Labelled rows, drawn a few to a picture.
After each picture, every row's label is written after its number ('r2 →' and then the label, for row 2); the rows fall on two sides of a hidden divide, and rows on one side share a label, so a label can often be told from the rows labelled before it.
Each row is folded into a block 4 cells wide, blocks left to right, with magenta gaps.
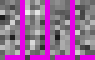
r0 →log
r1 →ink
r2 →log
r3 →log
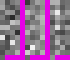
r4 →log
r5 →log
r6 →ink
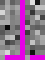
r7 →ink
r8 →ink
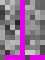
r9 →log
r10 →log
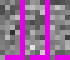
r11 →log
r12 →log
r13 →log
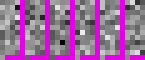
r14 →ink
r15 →log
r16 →ink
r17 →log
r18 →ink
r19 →ink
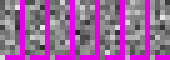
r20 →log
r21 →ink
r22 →log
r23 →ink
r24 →ink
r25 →ink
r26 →ink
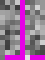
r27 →ink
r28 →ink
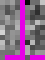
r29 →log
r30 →log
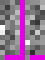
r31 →log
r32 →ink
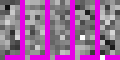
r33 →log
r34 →ink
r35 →ink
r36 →ink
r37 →ink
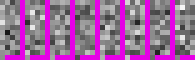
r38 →ink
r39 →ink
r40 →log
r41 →log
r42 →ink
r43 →ink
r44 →log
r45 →ink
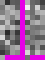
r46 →ink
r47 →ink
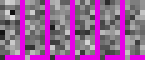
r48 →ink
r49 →ink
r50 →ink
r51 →log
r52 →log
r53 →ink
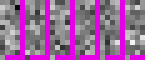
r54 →ink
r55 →log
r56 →ink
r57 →log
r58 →log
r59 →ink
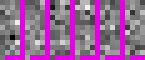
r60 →log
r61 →log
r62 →log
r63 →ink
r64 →log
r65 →log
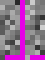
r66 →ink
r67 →ink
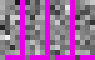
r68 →ink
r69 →log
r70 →log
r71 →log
